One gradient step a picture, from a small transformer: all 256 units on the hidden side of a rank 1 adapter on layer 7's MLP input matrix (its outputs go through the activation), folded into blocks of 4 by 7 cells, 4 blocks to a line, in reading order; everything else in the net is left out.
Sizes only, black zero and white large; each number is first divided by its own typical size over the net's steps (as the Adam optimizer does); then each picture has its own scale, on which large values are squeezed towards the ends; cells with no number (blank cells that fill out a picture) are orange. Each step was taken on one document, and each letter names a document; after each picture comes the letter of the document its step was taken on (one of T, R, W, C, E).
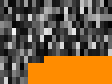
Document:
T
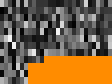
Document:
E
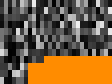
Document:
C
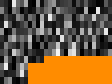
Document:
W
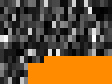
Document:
W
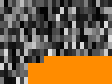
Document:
C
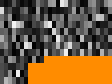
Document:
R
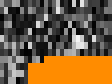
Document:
W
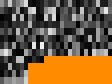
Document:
C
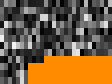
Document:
E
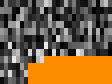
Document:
R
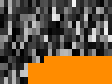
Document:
W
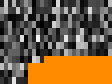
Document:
W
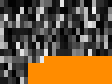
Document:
R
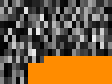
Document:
T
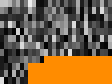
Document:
C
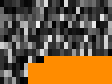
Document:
R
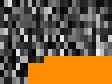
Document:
C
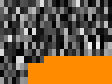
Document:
C
